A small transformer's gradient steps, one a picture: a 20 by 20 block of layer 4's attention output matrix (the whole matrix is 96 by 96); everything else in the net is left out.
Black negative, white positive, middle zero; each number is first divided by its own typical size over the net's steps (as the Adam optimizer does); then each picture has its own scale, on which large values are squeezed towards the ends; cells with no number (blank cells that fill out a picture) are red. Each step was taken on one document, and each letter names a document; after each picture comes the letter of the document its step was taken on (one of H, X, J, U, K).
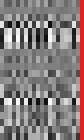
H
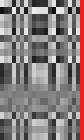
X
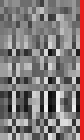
H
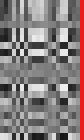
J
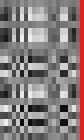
J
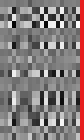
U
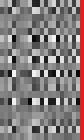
U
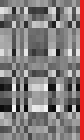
X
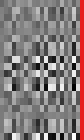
U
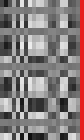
J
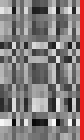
X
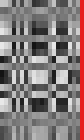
X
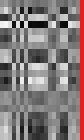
J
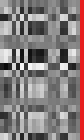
J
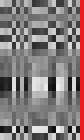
X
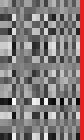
U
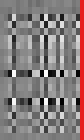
U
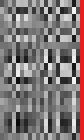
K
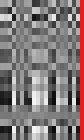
X
